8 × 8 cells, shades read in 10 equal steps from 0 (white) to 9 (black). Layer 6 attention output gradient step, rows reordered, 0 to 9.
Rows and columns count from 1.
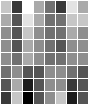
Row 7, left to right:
6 3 8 6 4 4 7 6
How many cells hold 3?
8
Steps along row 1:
up down up up up down up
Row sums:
28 27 33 36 34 40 44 44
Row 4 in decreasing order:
6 6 5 4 4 4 4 3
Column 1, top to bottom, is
2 3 4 4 4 5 6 7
